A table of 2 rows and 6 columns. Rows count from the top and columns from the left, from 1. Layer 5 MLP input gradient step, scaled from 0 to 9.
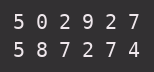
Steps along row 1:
down up up down up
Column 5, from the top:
2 7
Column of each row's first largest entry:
4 2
